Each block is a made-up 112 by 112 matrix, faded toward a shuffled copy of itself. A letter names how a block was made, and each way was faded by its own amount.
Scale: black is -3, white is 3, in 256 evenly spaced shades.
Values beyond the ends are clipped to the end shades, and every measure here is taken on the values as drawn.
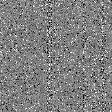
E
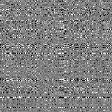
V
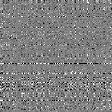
V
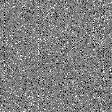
E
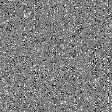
E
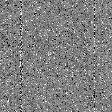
E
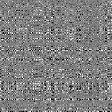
V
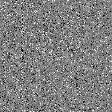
E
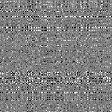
V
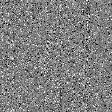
E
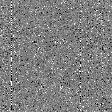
E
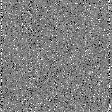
E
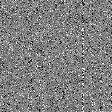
E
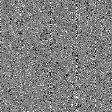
E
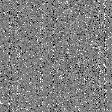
E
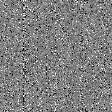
E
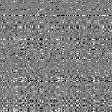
V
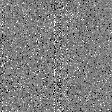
E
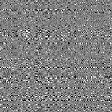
V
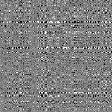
V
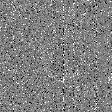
E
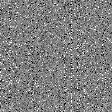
E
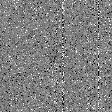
E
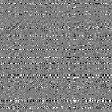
V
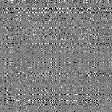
V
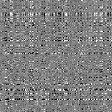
V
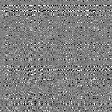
V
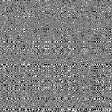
V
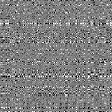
V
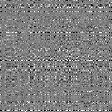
V
